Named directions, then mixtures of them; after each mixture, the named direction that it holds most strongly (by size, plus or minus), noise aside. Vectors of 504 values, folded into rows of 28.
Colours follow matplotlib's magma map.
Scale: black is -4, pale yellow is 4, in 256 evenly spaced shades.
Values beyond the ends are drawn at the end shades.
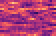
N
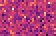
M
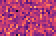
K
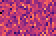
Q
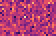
Q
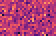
M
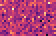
M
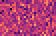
Q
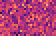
Q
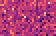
M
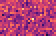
K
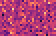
M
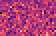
Q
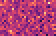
M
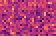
M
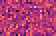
K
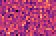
K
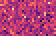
M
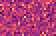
Q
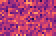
K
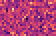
M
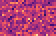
M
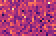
M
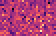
M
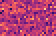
Q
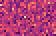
M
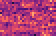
N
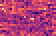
N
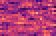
N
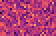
Q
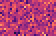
Q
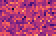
M
